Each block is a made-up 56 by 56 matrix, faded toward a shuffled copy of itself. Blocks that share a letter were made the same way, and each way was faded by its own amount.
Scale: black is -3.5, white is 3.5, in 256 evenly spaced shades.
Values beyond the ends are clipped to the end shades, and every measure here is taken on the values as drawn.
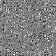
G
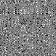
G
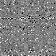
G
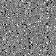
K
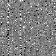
K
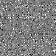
G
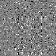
K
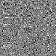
G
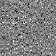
G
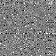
G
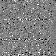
G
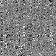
K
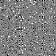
K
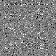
G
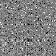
G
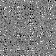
K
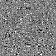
G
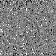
G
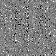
K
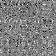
G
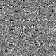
G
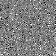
G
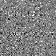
G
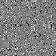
K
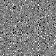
K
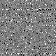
G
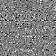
G
